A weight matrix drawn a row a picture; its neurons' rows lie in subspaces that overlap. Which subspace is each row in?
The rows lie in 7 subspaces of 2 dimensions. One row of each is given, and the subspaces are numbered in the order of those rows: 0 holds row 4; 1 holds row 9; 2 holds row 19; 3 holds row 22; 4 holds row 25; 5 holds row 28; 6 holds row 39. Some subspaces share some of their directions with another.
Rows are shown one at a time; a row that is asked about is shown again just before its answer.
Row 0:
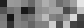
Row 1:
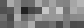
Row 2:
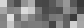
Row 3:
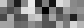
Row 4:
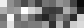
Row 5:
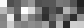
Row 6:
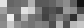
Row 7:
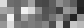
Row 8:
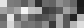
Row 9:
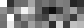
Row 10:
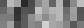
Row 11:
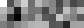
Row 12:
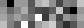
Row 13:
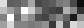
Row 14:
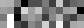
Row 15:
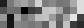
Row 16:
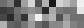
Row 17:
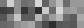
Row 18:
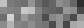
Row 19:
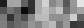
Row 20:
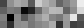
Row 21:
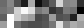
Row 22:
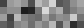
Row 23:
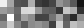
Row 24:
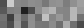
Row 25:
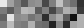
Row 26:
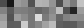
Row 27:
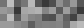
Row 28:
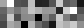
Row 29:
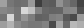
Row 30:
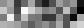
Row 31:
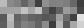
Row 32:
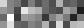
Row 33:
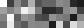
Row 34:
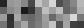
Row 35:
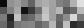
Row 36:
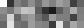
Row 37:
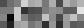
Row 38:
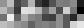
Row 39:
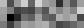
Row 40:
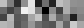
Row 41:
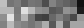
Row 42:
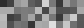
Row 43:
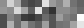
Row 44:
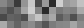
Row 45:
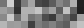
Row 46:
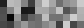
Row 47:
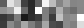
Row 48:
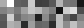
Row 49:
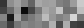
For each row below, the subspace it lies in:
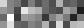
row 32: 2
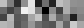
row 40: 3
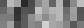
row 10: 2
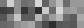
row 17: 4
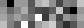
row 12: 5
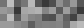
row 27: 1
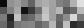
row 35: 6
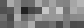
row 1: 4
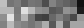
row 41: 3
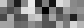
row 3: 3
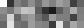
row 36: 1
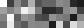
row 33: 1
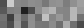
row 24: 5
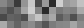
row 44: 3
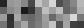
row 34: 3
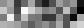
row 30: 1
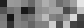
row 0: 4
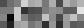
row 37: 2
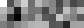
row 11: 6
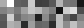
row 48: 5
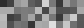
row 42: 4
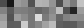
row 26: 5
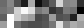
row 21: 6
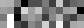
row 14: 2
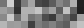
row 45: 1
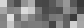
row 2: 2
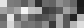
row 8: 0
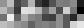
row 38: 1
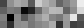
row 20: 6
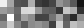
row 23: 5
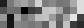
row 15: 0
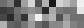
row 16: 3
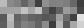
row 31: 0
